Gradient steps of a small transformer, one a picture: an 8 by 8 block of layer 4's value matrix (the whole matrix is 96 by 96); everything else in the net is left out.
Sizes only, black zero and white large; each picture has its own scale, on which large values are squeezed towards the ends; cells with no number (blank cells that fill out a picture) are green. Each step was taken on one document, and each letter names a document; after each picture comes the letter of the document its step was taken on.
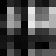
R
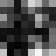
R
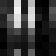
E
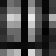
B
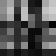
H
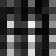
B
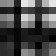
H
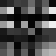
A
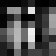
B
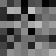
A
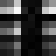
E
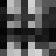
B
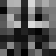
R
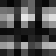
H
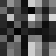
R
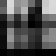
H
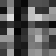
R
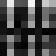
A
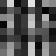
A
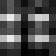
B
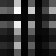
E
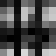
H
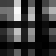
E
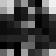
H
